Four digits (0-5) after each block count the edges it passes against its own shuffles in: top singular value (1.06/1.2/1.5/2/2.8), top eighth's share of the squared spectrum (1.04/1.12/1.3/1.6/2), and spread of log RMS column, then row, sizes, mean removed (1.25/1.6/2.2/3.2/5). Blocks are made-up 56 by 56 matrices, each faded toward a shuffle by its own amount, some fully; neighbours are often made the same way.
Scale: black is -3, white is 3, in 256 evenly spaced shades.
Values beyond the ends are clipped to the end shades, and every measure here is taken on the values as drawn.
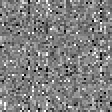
3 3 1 1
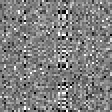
4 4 3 1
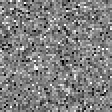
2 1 0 0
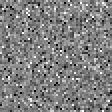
1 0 0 0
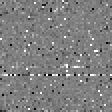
3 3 0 1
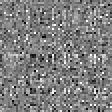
4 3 2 1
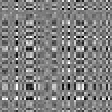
5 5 5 4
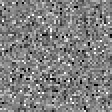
3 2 0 1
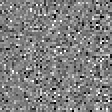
3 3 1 1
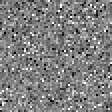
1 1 0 0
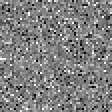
2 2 0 0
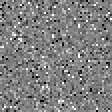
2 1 0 0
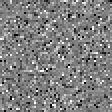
0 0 0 0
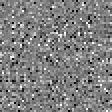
3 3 1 1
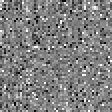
3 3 1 1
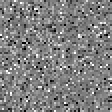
1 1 0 0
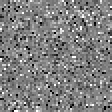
2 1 0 0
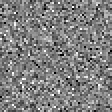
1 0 0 0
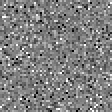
0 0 0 0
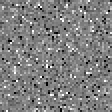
0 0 0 0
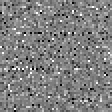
1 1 0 1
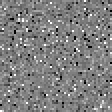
0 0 0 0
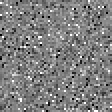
0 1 0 0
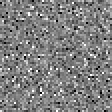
0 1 0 1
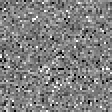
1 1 0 1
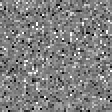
0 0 0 0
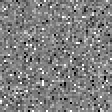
0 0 0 0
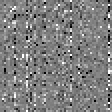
4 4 3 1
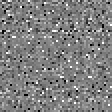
3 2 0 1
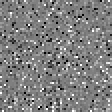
3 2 0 1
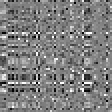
5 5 3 3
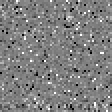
2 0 0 0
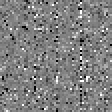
2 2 2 1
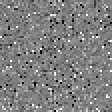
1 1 0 0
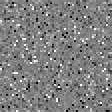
0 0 0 0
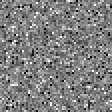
1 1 0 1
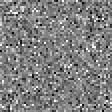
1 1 0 0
